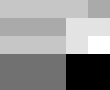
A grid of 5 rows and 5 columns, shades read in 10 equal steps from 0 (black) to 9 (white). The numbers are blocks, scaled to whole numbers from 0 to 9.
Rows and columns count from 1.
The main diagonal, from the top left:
7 6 7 0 0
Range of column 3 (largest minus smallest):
3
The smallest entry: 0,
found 4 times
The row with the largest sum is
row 3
